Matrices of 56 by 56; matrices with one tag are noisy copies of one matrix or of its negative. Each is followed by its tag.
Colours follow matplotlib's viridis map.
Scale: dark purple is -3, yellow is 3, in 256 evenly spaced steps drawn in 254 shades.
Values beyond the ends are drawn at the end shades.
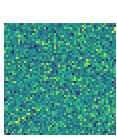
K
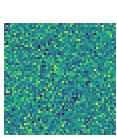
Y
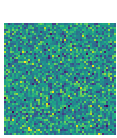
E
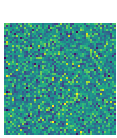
Y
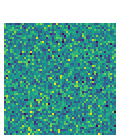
E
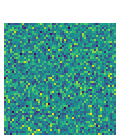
E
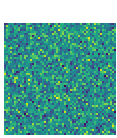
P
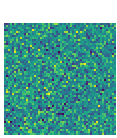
Y
